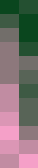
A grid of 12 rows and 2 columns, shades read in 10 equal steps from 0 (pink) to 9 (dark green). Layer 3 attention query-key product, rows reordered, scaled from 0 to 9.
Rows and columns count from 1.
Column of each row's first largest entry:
1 2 2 2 2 2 2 2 2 2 2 1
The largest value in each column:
9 9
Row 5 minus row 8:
2 -1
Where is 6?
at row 6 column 2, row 8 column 2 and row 9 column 2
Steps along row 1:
down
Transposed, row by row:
9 7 5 4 4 4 2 2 1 0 1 2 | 8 9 9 8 5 6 7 6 6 4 2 0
